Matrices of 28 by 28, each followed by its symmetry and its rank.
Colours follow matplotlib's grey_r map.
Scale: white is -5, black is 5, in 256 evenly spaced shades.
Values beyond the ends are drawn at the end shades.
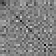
symmetric, rank five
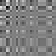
symmetric, rank one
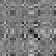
symmetric, rank three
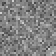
symmetric, full rank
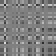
symmetric, rank one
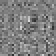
neither, rank five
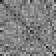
symmetric, rank five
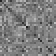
symmetric, rank five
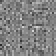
neither, rank five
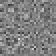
neither, rank five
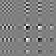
symmetric, rank one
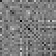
symmetric, rank five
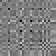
symmetric, rank three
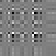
symmetric, rank one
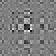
symmetric, rank three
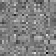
neither, rank five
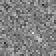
symmetric, full rank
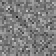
symmetric, full rank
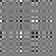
symmetric, rank one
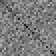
symmetric, full rank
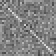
symmetric, full rank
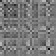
symmetric, rank three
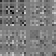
symmetric, rank three
